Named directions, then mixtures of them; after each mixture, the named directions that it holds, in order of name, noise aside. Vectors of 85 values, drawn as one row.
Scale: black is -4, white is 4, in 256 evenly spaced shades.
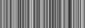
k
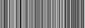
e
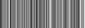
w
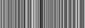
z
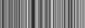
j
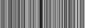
j, z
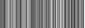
e, j, w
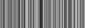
j, z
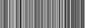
e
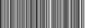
w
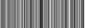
k, w, z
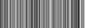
e, w, z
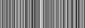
z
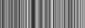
j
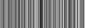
j, z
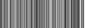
e, w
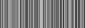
j, z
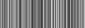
e, j
